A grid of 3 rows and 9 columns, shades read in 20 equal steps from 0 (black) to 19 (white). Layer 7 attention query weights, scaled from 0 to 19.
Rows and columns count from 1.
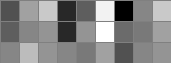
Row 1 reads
6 12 15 3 7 18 0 10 15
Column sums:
23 36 37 16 27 49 14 29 38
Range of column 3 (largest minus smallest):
4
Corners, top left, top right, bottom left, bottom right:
6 15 10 11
